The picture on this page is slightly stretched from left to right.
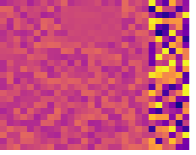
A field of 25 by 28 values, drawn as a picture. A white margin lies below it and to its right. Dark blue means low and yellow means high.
There are no regular stripes. A few values lie far out on both sides of the bulk. Fine speckle covers the field. The left part is calmer, up to a seam about 80% of the way across. In the top middle lies a patch that is calmer than the rest. Overall the values sit about 50% of the way up the scale.
